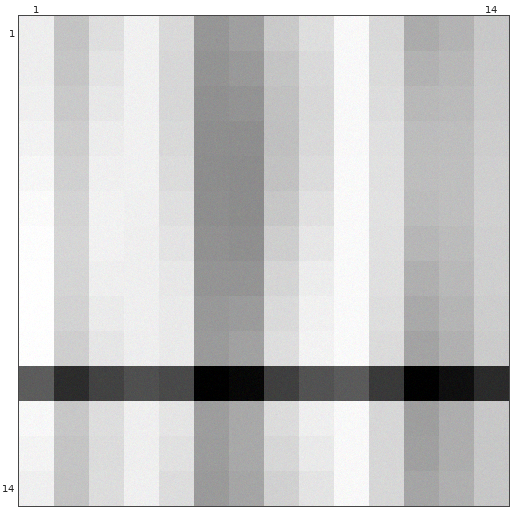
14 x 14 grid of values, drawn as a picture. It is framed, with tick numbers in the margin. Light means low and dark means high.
Row 11 differs from the rows beside it. The ninth with the lowest average is the middle left. Most values sit low, with a long tail of high ones.
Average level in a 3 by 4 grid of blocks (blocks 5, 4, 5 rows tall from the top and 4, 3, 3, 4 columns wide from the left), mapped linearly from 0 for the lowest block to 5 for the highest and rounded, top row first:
0 4 1 2
0 4 0 2
2 5 2 5
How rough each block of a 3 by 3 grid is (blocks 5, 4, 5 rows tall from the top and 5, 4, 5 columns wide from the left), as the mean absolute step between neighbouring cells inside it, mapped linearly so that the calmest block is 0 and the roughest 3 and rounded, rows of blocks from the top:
000 | 000 | 333
